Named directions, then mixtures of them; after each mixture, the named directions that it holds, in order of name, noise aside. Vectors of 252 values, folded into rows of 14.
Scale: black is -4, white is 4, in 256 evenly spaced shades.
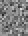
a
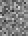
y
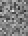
y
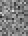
y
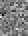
a, y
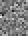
a, y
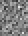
a, y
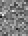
a, y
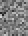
a, y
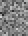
a, y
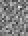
a, y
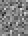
a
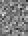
a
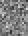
a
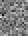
a, y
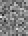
a, y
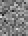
a, y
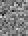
a, y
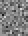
a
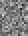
a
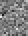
a, y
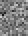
a, y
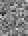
a, y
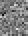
a, y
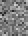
a, y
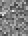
a, y
